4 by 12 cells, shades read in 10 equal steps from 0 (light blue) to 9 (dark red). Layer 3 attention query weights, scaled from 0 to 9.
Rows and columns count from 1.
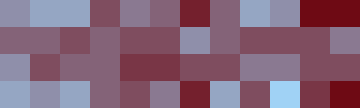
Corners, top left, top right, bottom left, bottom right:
3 9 2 9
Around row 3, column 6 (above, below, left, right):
6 4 7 6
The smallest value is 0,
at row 4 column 10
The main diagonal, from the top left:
3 5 5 5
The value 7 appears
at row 3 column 5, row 3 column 6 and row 4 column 11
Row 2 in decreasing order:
6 6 6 6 6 6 5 5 5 5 4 3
